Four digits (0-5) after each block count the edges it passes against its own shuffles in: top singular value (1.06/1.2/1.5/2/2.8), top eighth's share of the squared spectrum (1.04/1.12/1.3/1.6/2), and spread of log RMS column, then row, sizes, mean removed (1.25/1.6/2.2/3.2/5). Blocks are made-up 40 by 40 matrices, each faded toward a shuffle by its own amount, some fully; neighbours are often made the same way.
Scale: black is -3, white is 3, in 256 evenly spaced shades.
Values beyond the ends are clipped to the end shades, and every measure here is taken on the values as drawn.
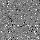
1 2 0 1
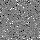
0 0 0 0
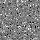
1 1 1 1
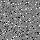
0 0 0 0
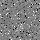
0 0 0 0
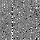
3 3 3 0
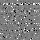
3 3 0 2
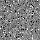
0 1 1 0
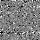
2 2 1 2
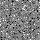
0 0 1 0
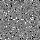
1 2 0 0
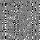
4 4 3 1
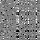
4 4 2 2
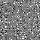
2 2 1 1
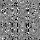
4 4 2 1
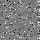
2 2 0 0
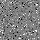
0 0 0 0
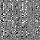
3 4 2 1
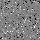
0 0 0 0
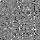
3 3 1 0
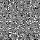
3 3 2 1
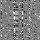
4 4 3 0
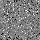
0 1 0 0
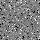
0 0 0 0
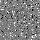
1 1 0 0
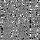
3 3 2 0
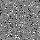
2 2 1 0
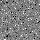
0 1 0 0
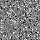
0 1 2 1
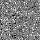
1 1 1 1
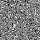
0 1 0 1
